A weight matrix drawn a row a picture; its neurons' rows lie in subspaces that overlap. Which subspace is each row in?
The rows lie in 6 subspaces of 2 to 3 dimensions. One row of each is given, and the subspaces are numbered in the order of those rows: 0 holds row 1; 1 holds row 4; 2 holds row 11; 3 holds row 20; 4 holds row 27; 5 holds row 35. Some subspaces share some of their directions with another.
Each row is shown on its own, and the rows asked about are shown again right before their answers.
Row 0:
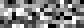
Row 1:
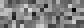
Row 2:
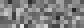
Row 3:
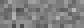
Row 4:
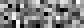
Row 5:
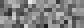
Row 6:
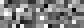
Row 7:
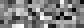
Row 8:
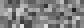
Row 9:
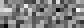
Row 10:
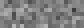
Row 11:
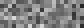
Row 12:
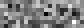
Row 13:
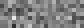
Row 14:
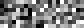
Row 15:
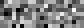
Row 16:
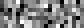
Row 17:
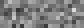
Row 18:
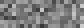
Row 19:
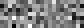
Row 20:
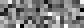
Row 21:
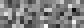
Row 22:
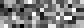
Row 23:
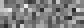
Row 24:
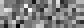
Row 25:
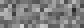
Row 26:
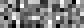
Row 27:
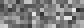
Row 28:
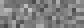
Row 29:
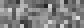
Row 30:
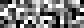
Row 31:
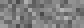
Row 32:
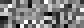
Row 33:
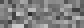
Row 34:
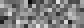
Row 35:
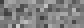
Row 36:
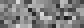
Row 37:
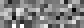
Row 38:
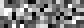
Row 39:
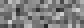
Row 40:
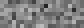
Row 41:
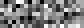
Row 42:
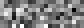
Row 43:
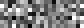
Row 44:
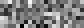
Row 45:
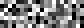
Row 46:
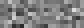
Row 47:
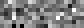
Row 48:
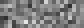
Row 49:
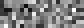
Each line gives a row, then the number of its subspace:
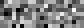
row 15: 5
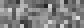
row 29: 1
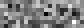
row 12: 1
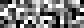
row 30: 3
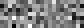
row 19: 2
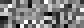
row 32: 3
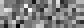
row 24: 4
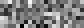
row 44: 3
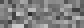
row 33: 5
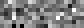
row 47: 1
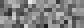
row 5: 3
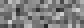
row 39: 0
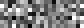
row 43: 2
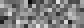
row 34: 3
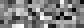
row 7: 4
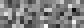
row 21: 1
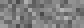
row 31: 4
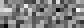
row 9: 0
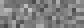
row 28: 4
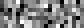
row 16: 1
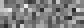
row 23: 0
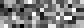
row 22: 4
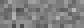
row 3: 1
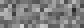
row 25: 2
